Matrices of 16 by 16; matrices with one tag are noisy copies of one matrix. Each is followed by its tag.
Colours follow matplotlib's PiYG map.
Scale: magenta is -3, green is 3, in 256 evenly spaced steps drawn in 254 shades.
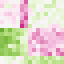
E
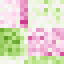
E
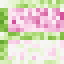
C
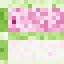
C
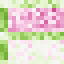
C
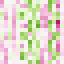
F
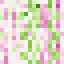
F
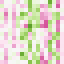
F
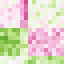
E
